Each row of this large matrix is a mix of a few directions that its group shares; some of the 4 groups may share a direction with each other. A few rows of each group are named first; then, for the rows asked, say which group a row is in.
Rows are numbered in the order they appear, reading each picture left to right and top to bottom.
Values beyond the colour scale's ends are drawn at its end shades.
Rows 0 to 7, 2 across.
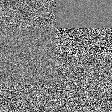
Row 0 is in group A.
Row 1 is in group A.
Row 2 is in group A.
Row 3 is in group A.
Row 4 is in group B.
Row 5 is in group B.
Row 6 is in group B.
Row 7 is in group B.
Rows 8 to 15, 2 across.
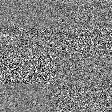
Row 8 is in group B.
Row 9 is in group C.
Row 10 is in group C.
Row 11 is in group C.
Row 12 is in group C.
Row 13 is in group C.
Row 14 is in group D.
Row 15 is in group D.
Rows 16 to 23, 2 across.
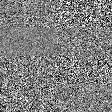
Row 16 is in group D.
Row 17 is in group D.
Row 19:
C
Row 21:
D
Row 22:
B
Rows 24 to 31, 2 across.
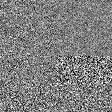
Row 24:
B
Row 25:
B
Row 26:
A
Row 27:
A
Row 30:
C
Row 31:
B
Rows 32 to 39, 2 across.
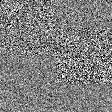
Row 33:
C
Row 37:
C
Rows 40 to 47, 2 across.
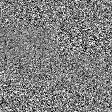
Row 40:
C
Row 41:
A
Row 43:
C
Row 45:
D
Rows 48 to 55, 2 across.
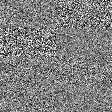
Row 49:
A
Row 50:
A
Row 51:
B
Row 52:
A
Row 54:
B
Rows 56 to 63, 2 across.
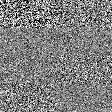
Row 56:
A
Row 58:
D
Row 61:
C
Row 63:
A
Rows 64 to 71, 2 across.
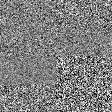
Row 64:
C
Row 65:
B
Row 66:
C
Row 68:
C
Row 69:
A
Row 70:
A
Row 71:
D
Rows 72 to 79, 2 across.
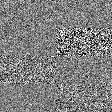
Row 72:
A
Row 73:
B
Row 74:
A
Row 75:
A
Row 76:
A
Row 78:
D
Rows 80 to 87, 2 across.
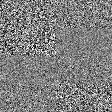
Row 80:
C
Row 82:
D
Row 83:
A
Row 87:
D
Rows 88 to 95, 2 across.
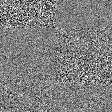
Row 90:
A
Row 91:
A
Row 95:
C
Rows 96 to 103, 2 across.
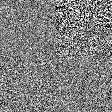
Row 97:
B
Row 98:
D
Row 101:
A
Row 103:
D
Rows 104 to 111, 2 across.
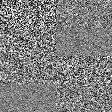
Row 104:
B
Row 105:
B
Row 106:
A
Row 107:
C
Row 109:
C
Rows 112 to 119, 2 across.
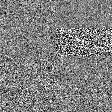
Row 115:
A
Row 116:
D
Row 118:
C
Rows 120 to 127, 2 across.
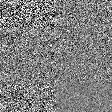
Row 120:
C
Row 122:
C
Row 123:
D
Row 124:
C
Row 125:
D
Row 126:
B
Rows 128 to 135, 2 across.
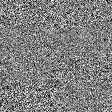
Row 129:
C
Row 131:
D
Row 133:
C
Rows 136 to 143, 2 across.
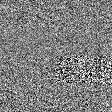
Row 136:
C
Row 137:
B
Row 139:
B
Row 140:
B
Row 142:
B
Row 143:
D
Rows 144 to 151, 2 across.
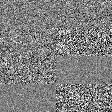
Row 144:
C
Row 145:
B
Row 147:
D
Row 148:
A
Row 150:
B
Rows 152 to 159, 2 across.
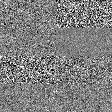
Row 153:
C
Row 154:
A
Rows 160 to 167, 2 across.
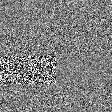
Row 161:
A
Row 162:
C
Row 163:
C
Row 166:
B
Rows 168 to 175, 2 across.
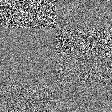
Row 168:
A
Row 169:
C
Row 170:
B
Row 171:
D
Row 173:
D
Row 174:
B
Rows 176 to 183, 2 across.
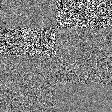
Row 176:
B
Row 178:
D
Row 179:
D
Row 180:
C
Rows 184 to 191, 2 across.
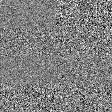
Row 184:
B
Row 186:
D
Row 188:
D
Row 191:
D
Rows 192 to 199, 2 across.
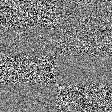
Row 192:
C
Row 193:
D
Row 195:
B
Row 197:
B
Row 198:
C
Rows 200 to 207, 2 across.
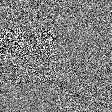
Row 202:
D
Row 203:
A
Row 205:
D
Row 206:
B
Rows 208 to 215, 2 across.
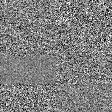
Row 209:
D
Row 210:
C
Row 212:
B
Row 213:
A
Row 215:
C
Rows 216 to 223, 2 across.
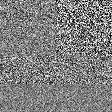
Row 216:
B
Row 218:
B
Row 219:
D
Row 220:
A
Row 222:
A
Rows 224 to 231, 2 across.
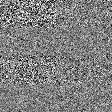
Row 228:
C
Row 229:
C
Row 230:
C
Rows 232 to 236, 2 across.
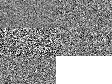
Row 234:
A
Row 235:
D
